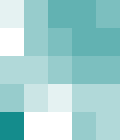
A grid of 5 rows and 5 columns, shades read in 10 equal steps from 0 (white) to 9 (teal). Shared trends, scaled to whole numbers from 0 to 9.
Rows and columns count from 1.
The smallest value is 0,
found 3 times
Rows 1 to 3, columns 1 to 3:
1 4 6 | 0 4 5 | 3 3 4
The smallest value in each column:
0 0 0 3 3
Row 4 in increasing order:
1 2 3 3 4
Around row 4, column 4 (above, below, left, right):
5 4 1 3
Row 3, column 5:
5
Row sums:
22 21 20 13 16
